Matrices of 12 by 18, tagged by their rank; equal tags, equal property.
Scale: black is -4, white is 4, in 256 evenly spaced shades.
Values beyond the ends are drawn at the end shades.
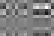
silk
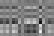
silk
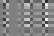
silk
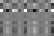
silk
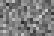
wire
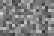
wire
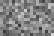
wire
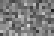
wire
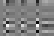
silk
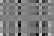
silk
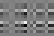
silk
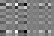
silk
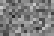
wire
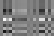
silk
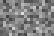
wire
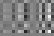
silk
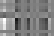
silk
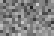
wire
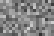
wire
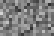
wire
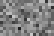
wire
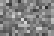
wire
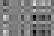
silk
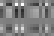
silk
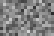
wire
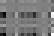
silk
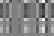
silk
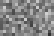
wire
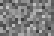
wire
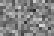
wire
